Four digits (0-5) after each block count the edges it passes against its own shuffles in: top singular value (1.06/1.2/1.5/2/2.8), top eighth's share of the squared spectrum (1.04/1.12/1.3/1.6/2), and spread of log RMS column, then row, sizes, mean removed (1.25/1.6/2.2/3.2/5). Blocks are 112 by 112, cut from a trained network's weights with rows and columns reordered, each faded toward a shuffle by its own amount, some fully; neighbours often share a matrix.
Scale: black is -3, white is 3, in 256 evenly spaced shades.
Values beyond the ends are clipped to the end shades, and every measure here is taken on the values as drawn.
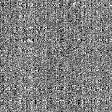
3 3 1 3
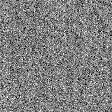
1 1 0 1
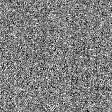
1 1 0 1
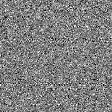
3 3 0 3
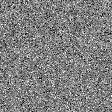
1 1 0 0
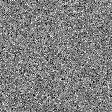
0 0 0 0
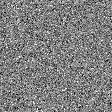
0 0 0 0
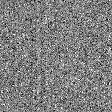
2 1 0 1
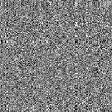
4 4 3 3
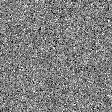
1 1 0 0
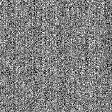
3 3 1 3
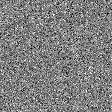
0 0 0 0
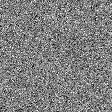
1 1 0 0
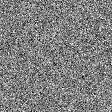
0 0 0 0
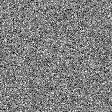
0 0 0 0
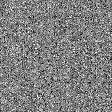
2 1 0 1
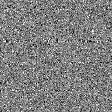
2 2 0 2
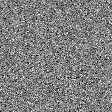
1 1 0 1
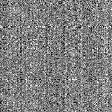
3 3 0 3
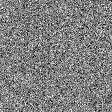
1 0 0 0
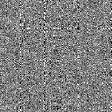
4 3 3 2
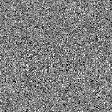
3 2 2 1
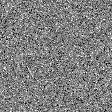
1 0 0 0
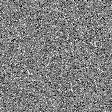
1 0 0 0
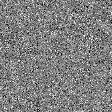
1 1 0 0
